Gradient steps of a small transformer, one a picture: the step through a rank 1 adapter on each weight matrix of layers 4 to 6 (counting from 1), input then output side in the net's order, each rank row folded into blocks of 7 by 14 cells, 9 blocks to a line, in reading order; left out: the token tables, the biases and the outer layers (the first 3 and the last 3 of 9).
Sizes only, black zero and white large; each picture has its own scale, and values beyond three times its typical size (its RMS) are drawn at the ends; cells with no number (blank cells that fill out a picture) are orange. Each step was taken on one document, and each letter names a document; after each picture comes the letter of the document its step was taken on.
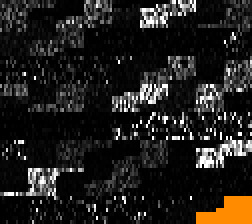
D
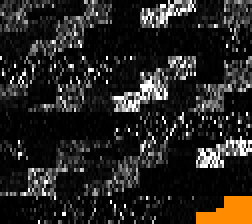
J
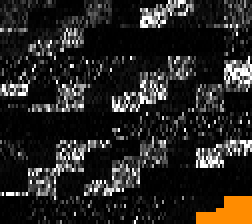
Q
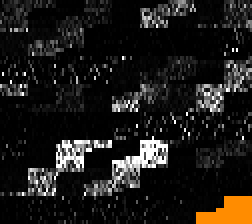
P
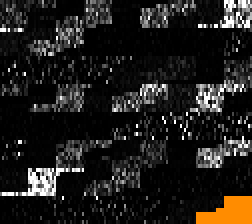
P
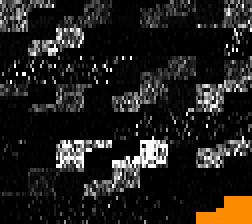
P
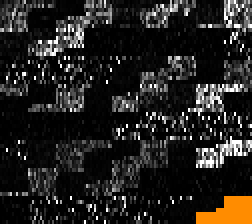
D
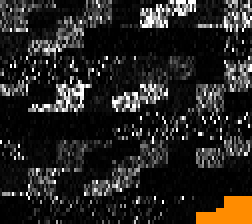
Q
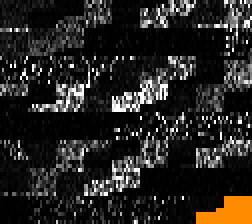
Q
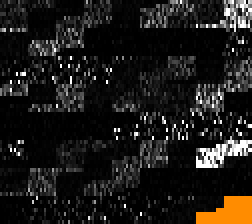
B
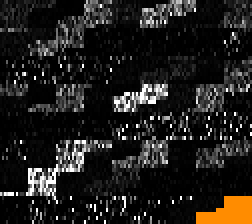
D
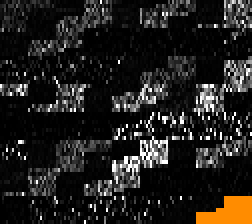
D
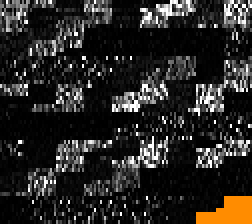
J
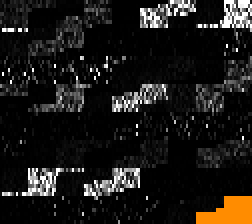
P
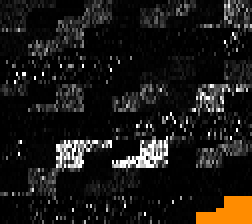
D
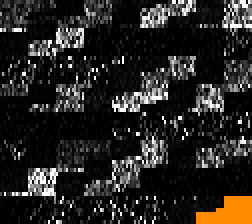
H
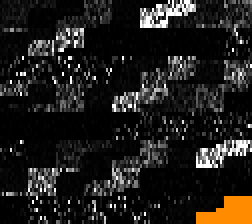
B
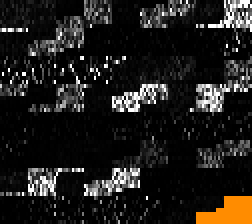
P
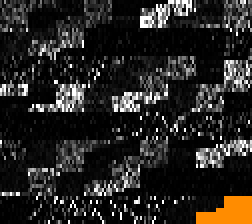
Q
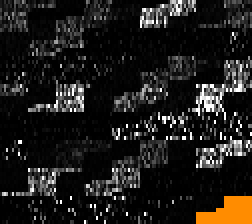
D
